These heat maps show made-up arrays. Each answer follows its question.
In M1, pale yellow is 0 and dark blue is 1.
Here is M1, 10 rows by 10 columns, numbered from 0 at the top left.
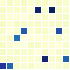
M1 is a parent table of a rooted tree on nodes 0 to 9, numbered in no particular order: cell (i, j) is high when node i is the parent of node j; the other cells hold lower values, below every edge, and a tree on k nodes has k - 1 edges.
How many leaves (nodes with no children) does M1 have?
5
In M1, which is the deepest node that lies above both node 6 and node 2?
8
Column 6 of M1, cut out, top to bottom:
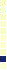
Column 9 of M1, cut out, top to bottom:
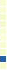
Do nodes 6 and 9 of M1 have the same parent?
yes
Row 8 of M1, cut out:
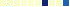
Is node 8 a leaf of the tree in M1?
no
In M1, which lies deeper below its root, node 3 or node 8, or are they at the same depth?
the same depth
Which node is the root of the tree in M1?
4
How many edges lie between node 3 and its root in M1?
1
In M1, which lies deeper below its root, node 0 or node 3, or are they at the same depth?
node 0
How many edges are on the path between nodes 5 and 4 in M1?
4
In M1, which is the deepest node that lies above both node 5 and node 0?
9
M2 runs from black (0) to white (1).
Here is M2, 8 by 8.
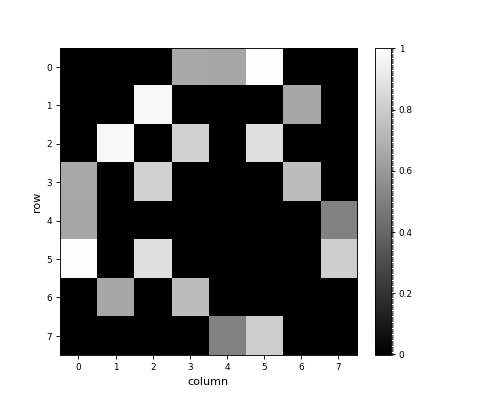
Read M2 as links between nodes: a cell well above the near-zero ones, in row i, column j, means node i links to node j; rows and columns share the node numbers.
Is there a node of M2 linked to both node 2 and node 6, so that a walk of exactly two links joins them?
yes
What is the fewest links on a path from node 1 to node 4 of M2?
4
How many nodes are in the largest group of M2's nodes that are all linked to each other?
2
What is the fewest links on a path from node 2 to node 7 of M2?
2
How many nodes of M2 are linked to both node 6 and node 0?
1
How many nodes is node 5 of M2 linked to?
3
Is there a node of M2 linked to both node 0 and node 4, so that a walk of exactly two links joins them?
no
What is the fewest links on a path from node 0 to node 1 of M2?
3
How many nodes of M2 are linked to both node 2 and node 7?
1
